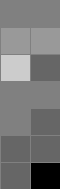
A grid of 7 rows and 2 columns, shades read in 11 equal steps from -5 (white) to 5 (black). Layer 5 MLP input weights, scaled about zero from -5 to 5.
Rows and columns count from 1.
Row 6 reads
1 1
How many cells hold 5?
1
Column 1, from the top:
0 -1 -3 0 0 1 1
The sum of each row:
0 -2 -2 0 1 2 6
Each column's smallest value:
-3 -1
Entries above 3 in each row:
0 0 0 0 0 0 1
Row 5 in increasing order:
0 1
